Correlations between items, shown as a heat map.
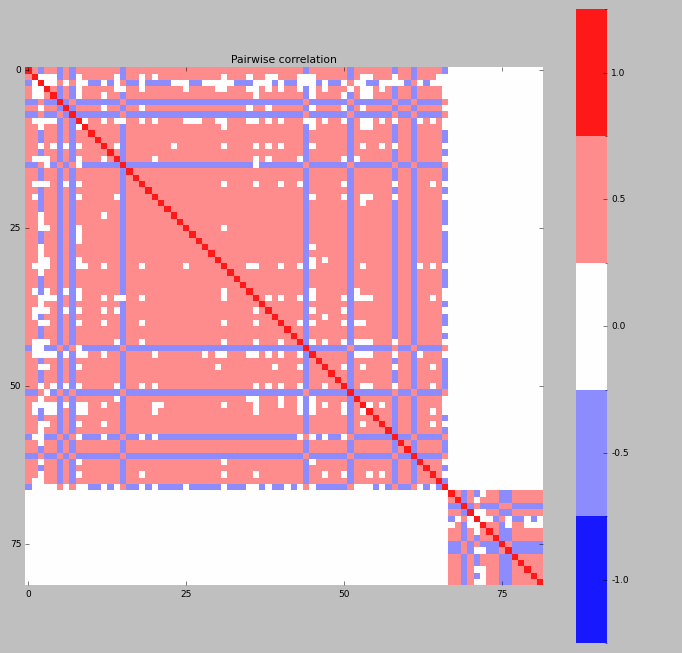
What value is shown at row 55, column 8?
0.5
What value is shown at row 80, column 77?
0.5
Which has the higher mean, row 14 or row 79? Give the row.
14
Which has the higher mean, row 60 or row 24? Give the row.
24
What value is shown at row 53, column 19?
0.5
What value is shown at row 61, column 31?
-0.5
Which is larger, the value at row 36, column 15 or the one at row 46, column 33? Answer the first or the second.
the second
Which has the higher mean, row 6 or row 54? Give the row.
6
